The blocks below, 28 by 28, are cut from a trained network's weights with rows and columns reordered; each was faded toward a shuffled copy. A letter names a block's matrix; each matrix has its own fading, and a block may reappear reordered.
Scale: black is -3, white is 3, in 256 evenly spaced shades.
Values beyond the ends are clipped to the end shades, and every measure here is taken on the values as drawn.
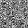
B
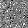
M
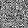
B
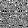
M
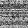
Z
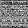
Z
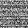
Z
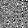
M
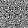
M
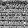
Z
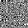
B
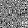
B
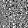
B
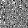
M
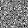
B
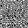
B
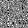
M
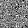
M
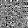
B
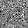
M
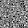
B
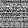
Z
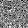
B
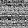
Z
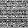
Z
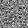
B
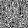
B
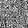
B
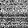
Z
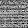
Z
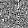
M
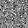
M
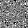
M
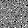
M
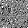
M
